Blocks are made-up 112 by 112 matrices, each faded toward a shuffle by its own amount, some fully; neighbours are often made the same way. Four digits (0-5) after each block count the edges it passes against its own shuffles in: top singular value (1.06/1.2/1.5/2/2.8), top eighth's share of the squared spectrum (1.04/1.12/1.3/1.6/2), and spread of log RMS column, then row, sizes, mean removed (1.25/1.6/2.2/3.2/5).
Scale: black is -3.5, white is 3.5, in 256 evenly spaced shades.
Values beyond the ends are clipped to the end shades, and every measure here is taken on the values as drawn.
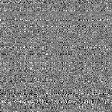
4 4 2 4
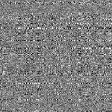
4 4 2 4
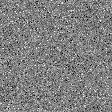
2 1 0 1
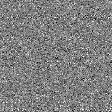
3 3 1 2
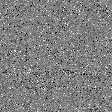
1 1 0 1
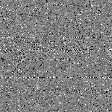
2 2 0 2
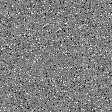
0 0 0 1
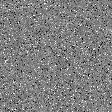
0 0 0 0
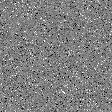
0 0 0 0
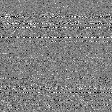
2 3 0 4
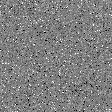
0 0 0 0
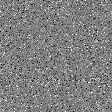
0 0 0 1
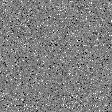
1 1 0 1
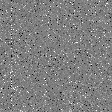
2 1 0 0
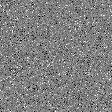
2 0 0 0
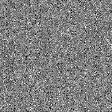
1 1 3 0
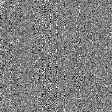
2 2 4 0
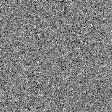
0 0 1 0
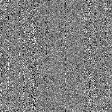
1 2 4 0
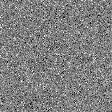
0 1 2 0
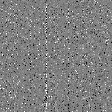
4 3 2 1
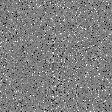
3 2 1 0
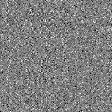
4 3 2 1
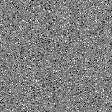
3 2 1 1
